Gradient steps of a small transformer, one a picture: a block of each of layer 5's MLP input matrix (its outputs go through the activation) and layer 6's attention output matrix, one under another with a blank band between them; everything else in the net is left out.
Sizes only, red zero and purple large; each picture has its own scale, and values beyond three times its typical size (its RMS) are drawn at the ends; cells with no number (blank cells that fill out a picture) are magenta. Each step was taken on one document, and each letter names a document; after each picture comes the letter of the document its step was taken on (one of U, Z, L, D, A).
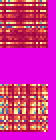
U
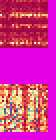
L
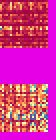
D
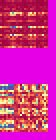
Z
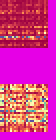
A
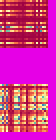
U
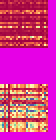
A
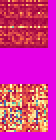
L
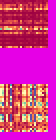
D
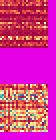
A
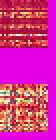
L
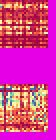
D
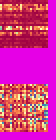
D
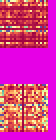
U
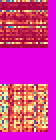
U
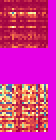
Z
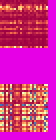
D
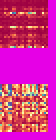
Z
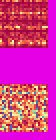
L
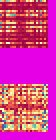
U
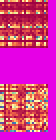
A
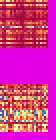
U
